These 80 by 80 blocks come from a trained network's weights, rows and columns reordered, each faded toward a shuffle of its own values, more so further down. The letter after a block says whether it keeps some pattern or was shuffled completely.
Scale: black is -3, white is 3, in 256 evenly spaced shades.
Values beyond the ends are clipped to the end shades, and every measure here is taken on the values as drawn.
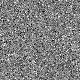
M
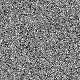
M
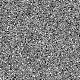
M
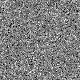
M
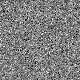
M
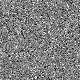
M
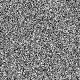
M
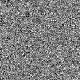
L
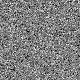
M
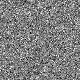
M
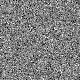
M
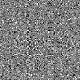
L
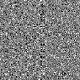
L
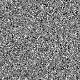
L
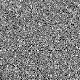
L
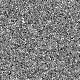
M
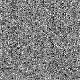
L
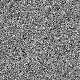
M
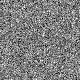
M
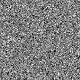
L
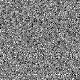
L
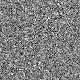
L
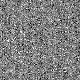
L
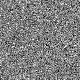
L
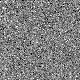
M
